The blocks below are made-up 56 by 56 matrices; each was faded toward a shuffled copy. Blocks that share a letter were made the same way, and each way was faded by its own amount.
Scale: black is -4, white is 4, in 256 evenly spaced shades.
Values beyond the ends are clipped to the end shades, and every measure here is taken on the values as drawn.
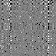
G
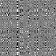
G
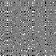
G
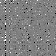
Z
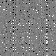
Z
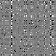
G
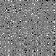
Z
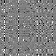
G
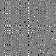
G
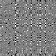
G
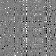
G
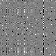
G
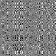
G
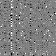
Z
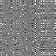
G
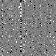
Z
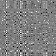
G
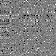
Z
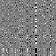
G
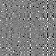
G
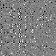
Z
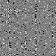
Z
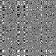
G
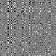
G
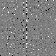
Z
